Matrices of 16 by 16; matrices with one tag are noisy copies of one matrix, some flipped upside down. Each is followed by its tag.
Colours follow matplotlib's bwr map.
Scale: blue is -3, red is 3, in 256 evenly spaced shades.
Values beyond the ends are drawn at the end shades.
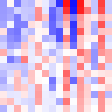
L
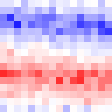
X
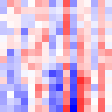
L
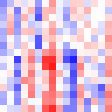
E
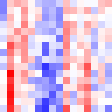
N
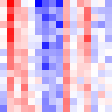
N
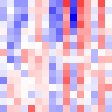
L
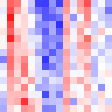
N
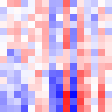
L
